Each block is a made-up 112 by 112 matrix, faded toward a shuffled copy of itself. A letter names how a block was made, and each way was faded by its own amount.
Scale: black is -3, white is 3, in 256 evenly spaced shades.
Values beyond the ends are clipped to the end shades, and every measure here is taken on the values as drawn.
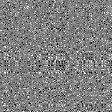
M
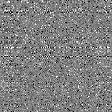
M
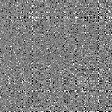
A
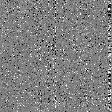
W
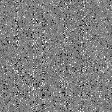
W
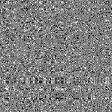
M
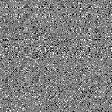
M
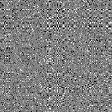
A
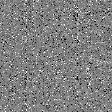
W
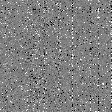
W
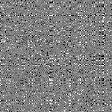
A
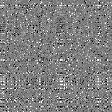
M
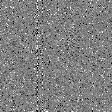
W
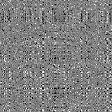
A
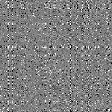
A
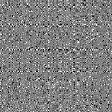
A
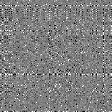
A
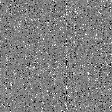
W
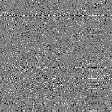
M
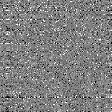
M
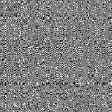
A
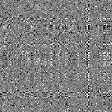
A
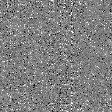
W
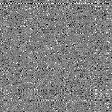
M
